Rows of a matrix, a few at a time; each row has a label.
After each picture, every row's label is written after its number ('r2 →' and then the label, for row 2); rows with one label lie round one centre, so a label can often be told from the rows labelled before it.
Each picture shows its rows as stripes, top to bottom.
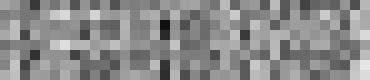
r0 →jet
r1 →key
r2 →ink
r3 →ink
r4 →key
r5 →jet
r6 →ink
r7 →ink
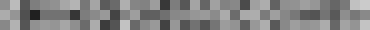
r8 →ink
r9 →jet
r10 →ink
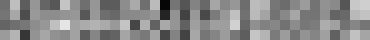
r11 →ink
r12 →ink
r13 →key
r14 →ink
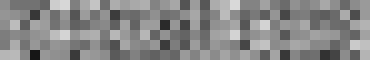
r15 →key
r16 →jet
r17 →ink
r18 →key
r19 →ink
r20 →jet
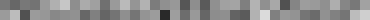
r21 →key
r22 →ink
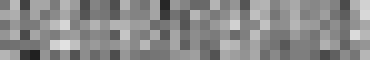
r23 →ink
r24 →ink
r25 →key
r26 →ink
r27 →key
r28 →jet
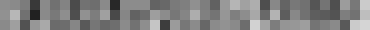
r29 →jet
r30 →jet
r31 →ink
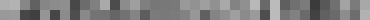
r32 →jet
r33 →jet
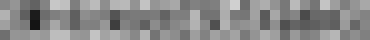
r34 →key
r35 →jet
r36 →jet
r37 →key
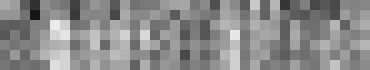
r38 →jet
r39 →jet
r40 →key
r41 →key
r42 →key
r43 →key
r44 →key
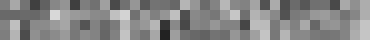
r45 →jet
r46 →key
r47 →ink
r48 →ink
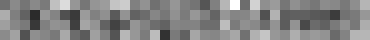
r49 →key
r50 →jet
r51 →jet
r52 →ink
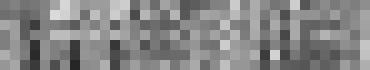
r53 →key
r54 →key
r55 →jet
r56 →key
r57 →jet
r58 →jet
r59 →jet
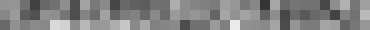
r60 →jet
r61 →jet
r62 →key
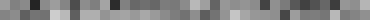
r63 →jet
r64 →key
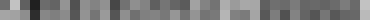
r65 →jet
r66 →jet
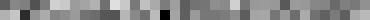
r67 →key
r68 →ink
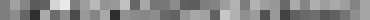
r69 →key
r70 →jet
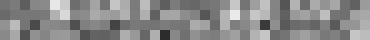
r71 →key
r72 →key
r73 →jet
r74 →ink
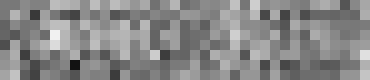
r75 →key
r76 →jet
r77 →key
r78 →key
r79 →key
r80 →ink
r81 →jet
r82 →jet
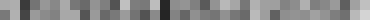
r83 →ink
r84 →ink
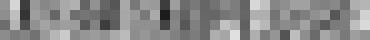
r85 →ink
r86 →ink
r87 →ink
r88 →key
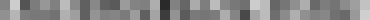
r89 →ink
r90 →ink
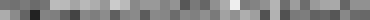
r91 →key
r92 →jet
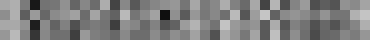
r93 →jet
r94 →ink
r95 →jet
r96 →jet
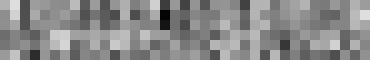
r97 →ink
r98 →ink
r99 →ink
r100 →key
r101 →key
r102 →jet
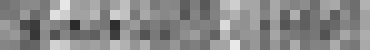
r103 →key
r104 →key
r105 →jet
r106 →jet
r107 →key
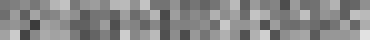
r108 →key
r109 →ink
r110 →jet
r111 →ink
